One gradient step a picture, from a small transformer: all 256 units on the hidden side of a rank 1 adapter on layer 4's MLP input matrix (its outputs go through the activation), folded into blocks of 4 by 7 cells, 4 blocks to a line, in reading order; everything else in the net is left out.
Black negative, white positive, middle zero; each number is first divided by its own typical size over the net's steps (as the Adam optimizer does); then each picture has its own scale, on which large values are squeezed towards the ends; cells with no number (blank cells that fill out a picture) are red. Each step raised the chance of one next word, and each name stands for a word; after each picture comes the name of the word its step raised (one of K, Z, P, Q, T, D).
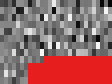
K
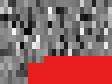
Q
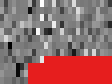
K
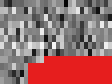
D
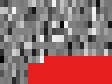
K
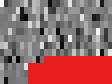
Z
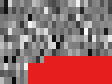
Z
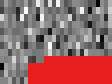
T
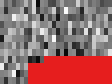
Z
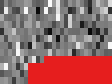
T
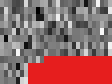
T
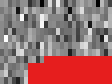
T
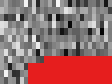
Q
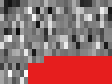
D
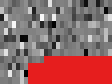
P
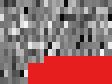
D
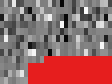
D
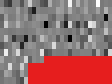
P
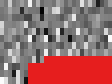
Z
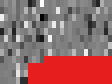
P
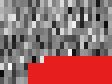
Q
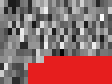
D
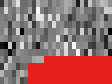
Z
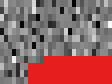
K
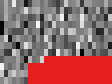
D
